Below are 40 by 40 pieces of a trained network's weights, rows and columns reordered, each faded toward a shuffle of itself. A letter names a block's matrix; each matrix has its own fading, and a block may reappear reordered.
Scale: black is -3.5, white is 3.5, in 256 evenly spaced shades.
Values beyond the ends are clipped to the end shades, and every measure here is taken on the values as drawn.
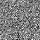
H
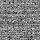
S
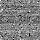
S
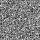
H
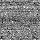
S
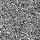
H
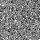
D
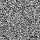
H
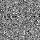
D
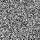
H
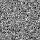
D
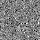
D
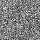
H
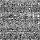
S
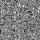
D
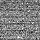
S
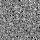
D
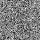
H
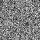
H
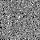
D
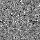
D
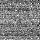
S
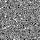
D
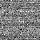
S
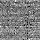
S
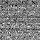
S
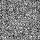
H
